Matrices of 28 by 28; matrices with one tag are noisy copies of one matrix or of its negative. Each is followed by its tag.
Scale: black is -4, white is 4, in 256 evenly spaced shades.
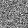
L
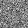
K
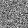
L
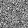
K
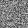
L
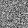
L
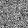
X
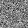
K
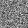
L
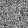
X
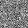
X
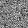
X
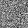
L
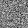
L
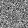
K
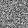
L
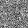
X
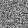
L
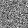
L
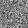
L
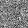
X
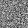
L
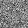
K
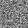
L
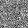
X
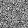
K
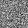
L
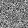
K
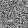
L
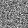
L
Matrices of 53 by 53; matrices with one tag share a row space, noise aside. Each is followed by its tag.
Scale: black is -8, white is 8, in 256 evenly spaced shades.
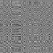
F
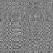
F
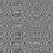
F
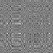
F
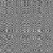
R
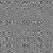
R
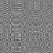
F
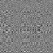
R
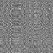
F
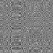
F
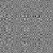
R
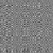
R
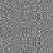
R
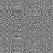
F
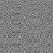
F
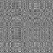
F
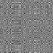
F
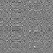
F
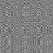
R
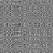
F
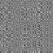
R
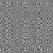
R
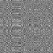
F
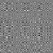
R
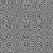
R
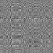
F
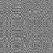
F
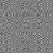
R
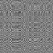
F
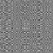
R
